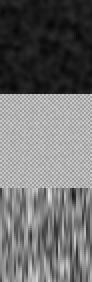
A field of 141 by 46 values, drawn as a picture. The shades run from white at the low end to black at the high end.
The table splits into 3 rows of 1 panel. Panel 1,1: very high, blotchy, faint in contrast. Panel 2,1: low, checkered. Panel 3,1: middling, streaked downward, strong in contrast.
